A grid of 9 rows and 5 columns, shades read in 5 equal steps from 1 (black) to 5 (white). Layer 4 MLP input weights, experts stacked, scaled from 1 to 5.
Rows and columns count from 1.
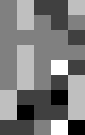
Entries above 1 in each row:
5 5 5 5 5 5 4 4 4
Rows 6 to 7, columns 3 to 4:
3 2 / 2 1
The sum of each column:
28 28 24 25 27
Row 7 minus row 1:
1 -2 0 -1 0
